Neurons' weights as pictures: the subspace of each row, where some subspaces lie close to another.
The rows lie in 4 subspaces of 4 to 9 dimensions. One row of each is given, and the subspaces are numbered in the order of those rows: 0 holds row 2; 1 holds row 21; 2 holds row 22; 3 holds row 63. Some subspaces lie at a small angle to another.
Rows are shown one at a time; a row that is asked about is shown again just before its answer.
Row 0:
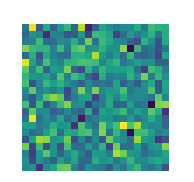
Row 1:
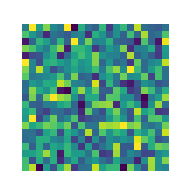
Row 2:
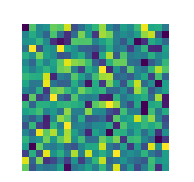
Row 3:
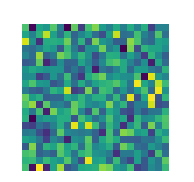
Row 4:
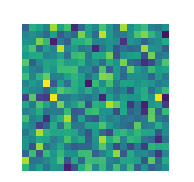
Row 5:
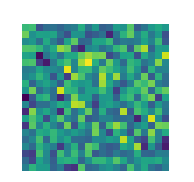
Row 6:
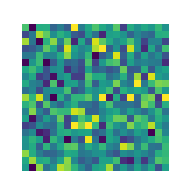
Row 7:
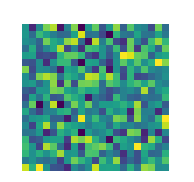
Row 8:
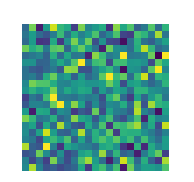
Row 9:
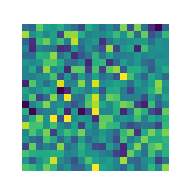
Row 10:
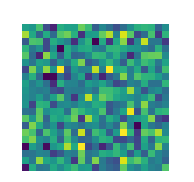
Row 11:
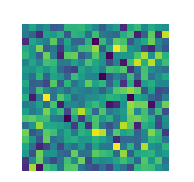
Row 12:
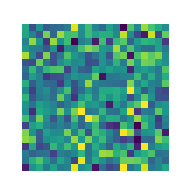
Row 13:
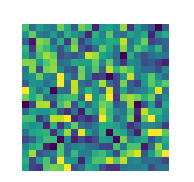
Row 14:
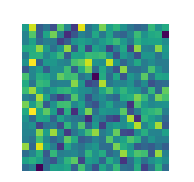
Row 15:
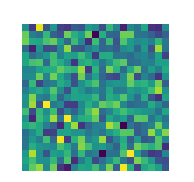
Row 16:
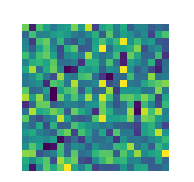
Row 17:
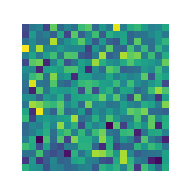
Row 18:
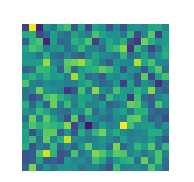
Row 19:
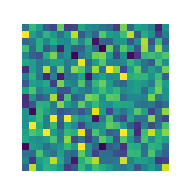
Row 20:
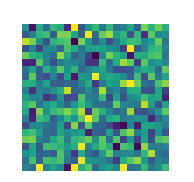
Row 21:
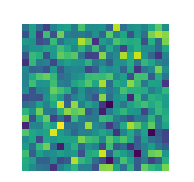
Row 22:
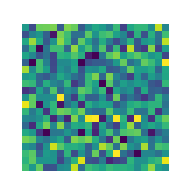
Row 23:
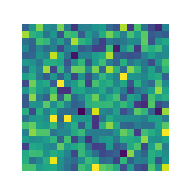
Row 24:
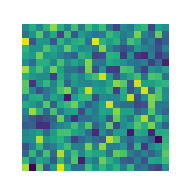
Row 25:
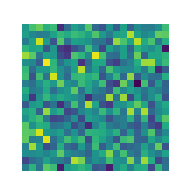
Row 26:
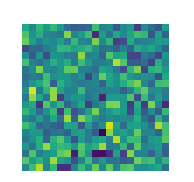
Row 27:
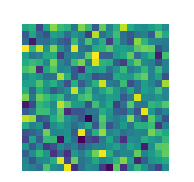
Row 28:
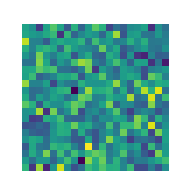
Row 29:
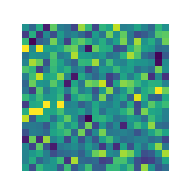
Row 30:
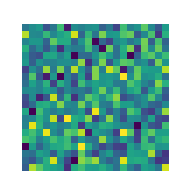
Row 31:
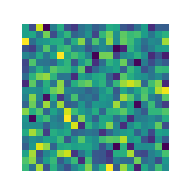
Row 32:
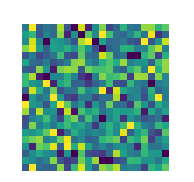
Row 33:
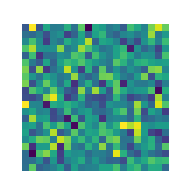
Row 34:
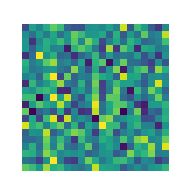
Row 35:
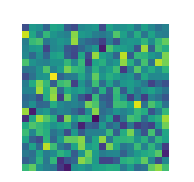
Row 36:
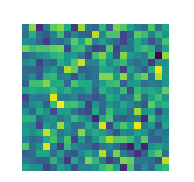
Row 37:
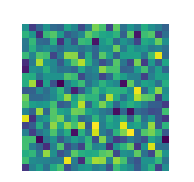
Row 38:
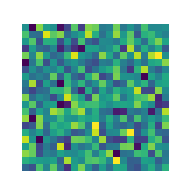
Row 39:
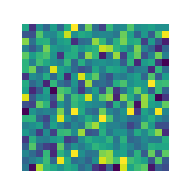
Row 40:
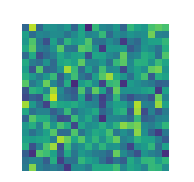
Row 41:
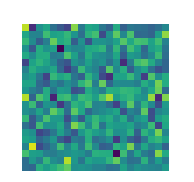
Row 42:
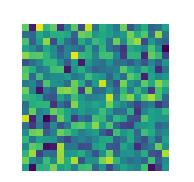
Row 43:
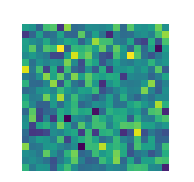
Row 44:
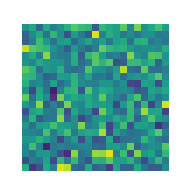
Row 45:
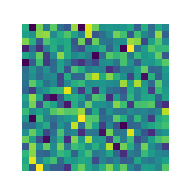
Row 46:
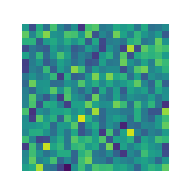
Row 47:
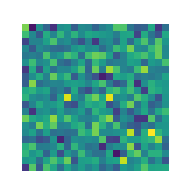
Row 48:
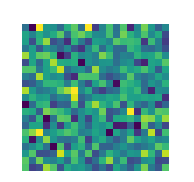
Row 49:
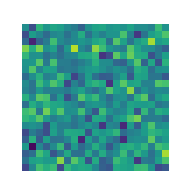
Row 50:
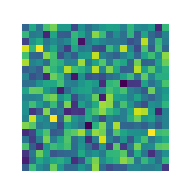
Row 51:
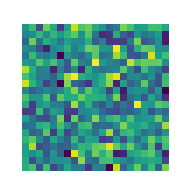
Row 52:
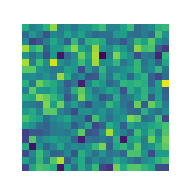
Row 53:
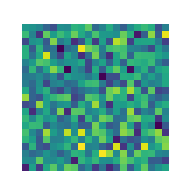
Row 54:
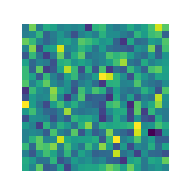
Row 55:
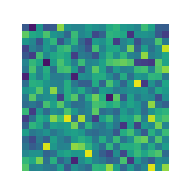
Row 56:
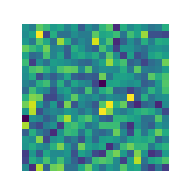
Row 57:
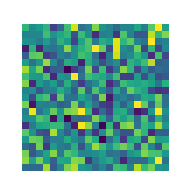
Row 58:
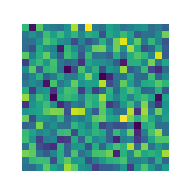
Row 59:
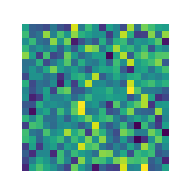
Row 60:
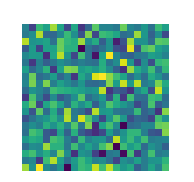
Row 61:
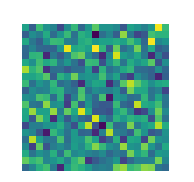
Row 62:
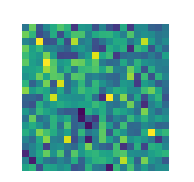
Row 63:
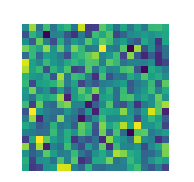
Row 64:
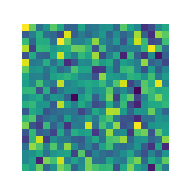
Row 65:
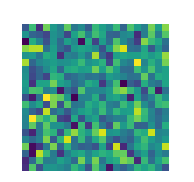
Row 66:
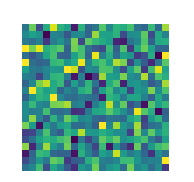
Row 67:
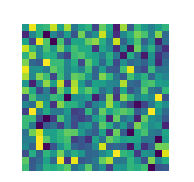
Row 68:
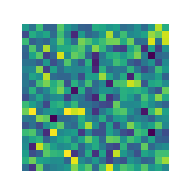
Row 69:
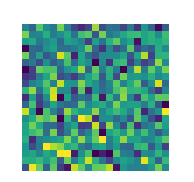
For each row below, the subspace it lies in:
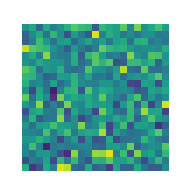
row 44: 1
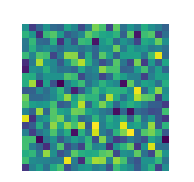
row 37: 0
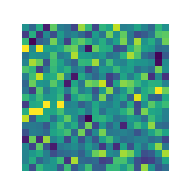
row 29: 1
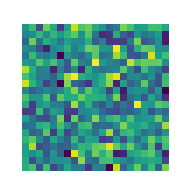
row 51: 1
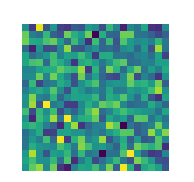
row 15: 1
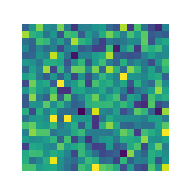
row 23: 2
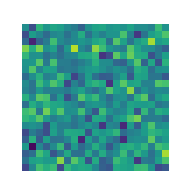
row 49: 1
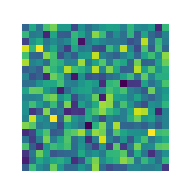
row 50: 1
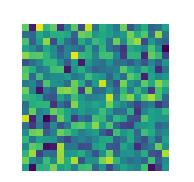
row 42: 0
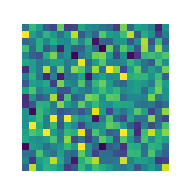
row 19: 2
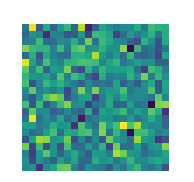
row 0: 3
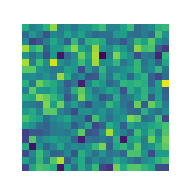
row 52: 1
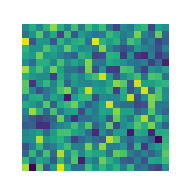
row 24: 0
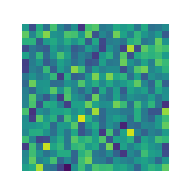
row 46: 3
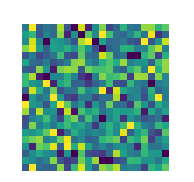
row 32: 2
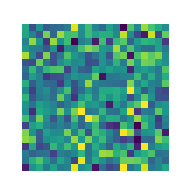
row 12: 2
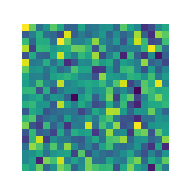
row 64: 0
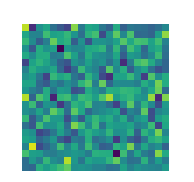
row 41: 0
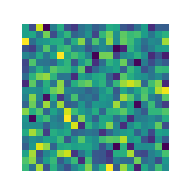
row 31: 1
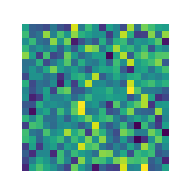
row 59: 2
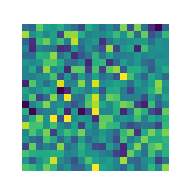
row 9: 2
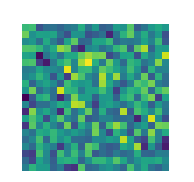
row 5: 2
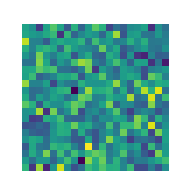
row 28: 0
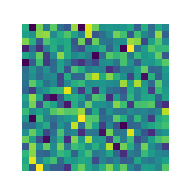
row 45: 3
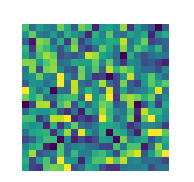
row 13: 3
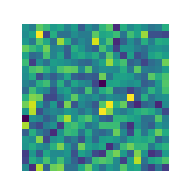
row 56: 1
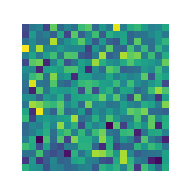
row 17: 1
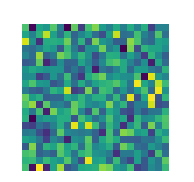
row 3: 0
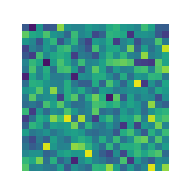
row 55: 0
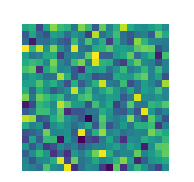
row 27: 1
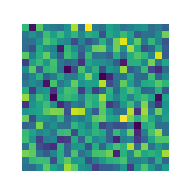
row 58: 3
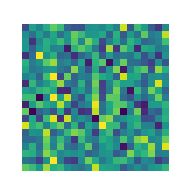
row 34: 2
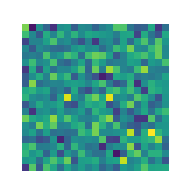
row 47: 0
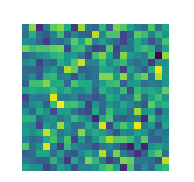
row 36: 1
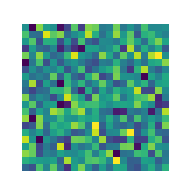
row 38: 0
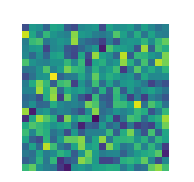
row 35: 0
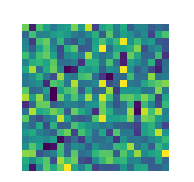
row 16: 3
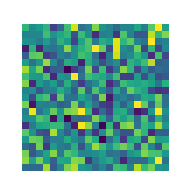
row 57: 1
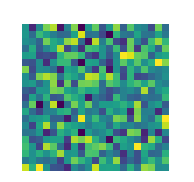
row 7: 2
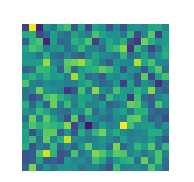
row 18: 0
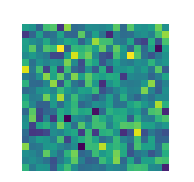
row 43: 2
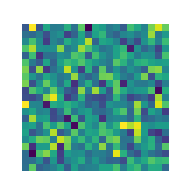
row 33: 3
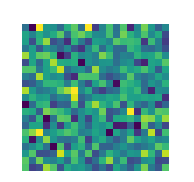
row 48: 0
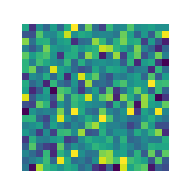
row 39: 2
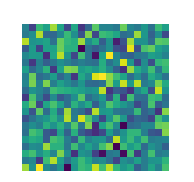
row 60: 2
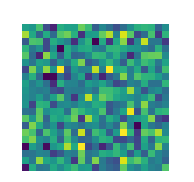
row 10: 2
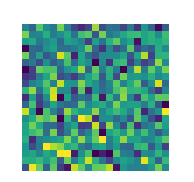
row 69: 1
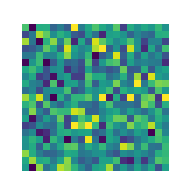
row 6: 0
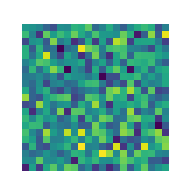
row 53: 2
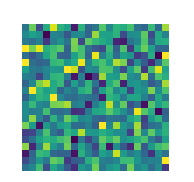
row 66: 1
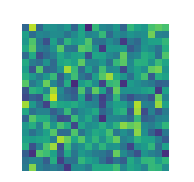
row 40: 3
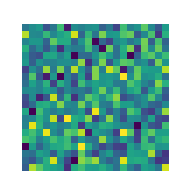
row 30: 2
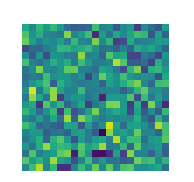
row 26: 1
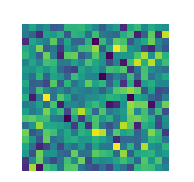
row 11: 3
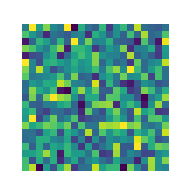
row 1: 2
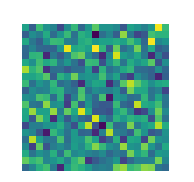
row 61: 1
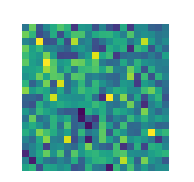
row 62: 0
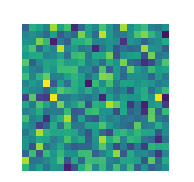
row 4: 0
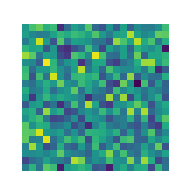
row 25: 0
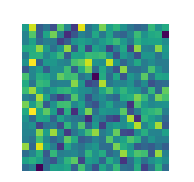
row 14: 2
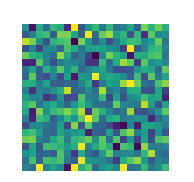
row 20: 2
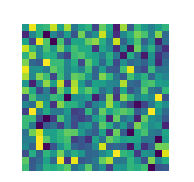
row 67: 0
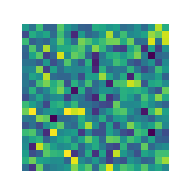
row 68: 1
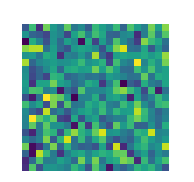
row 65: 1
